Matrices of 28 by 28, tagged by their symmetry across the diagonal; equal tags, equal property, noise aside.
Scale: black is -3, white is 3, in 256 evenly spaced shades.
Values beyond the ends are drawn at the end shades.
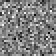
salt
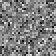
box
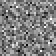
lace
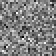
salt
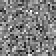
salt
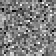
salt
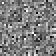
box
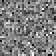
salt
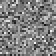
salt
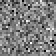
salt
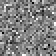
box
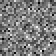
box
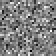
lace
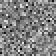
box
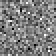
lace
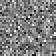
lace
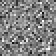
box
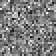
box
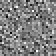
lace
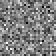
lace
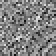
box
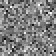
lace
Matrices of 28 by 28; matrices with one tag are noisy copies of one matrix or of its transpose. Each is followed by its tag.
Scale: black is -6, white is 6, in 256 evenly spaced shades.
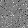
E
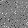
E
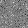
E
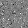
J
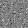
J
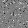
J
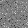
E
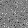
E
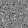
J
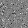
J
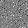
E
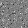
J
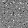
J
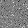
E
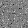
J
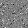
J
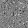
J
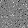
E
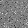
E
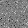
E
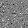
J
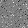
E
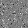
J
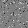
J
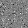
J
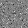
J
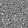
J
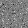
J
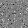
J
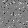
J
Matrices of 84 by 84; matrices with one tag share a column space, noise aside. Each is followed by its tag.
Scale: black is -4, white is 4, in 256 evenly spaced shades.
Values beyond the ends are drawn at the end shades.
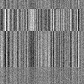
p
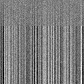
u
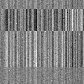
p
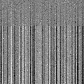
u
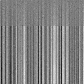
u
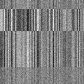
p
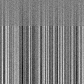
u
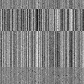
p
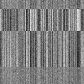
p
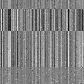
p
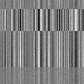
p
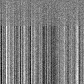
u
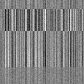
p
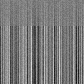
u
